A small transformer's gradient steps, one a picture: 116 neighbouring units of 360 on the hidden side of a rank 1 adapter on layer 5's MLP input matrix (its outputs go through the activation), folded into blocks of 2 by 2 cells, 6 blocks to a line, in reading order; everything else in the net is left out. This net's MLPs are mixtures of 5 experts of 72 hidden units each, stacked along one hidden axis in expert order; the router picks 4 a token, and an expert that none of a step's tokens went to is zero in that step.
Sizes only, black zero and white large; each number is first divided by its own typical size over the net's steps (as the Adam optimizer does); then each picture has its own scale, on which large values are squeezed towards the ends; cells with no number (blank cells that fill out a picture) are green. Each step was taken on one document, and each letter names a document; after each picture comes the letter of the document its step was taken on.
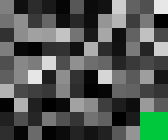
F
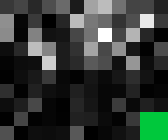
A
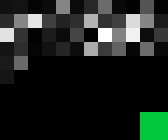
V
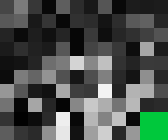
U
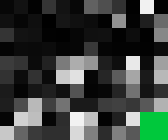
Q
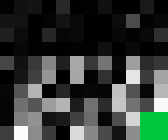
Q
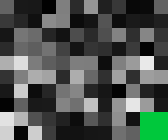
U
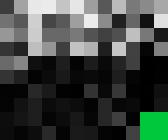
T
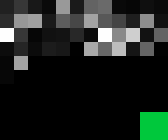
V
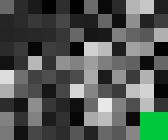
U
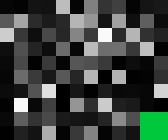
V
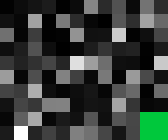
Q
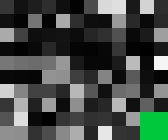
A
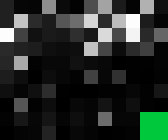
V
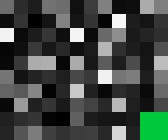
A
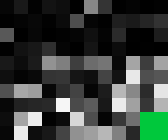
Q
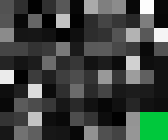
A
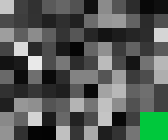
U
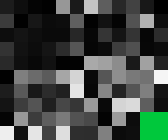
U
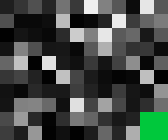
A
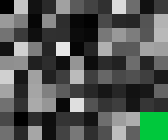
F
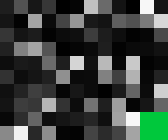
Q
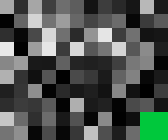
T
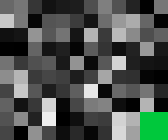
F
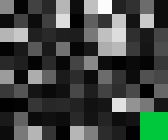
A
